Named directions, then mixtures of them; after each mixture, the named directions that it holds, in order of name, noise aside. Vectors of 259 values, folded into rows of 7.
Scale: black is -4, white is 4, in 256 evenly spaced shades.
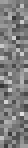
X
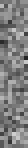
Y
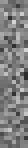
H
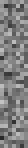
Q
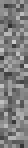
Q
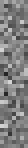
H, Q, X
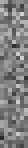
H, Q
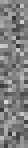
X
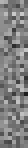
H, Q, X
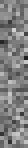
Y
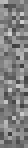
H, Q, X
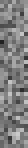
Y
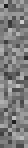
Q, X, Y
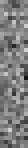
H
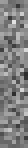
H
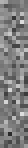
H, Q, X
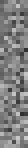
H, X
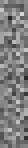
H, Q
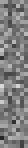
Q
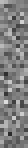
Q, X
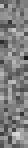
Y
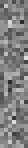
Q, X, Y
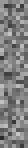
Q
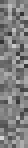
H, Q, Y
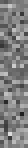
Q, X, Y
